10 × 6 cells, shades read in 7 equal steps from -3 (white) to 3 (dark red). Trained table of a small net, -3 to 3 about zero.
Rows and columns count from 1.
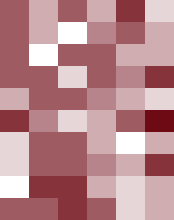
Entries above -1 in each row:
3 3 3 5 3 4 2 4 2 4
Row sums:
0 -3 -2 3 -2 3 -5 1 -3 2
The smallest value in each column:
-3 -3 -3 -1 -3 -2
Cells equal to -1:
15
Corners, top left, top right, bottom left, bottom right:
1 -2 1 -1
